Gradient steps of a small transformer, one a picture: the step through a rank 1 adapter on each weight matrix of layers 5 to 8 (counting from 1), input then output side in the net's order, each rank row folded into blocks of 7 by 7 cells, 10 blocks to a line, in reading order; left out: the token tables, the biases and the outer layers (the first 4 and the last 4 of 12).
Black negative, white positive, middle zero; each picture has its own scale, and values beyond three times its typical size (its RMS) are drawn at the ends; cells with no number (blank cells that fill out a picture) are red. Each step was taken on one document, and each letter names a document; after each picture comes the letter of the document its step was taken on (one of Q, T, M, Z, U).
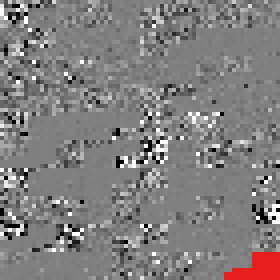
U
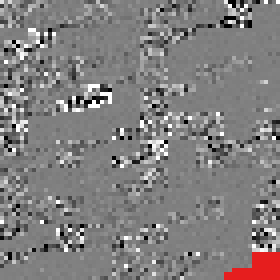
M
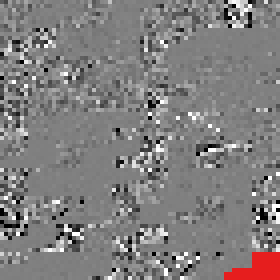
U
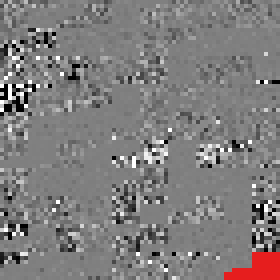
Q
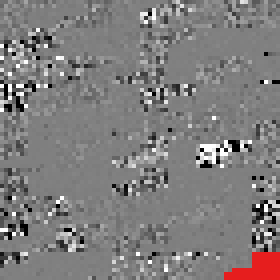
Q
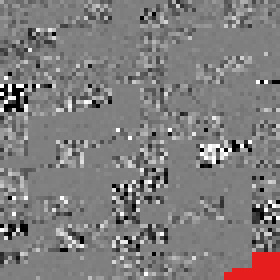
Q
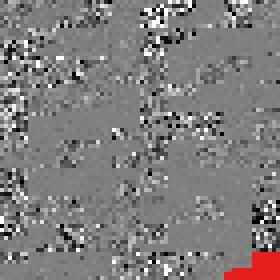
M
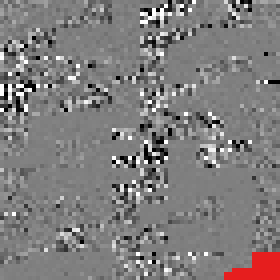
Q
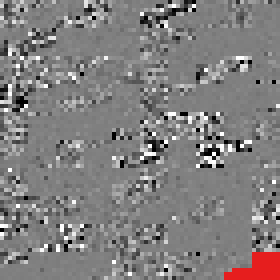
M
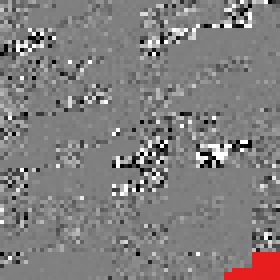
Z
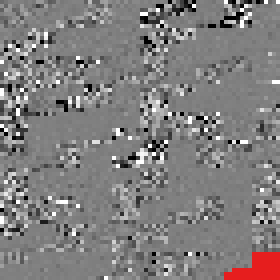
M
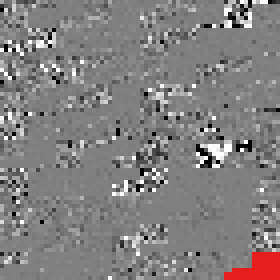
Z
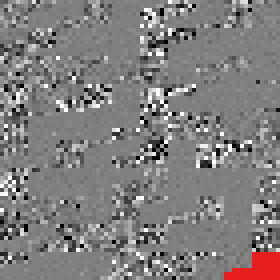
M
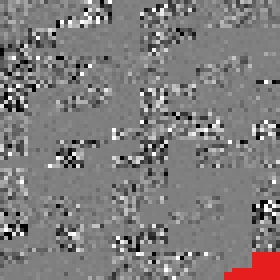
Q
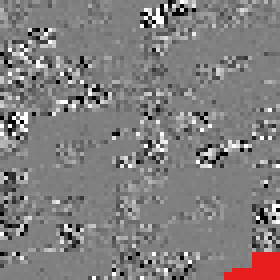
U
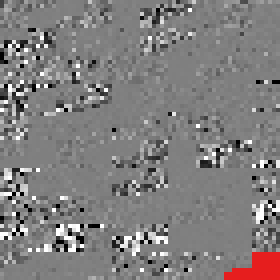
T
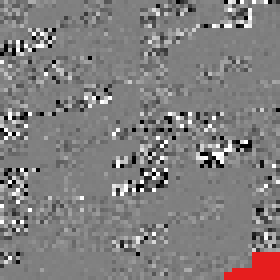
Z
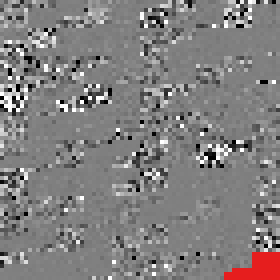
Z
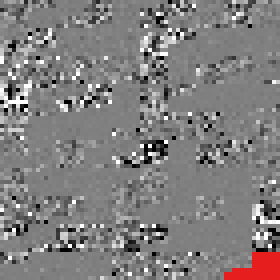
M
